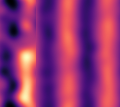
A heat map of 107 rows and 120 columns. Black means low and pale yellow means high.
Values change most from cell to cell in the bottom left. The top left is the ninth with the lowest average. Upright stripes repeat 3 times across the table. There are no lone odd cells. A vertical seam about 30% of the way across splits the table, and the right part is calmer.
